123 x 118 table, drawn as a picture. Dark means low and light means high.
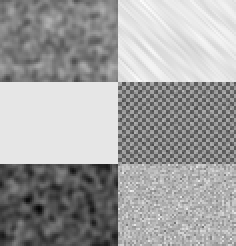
The table splits into 3 rows of 2 panels. Panel 1,1: middling, blotchy. Panel 1,2: very high, slanting down to the right, faint in contrast. Panel 2,1: very high, flat. Panel 2,2: middling, checkered, strong in contrast. Panel 3,1: low, blotchy. Panel 3,2: high, fine-grained.
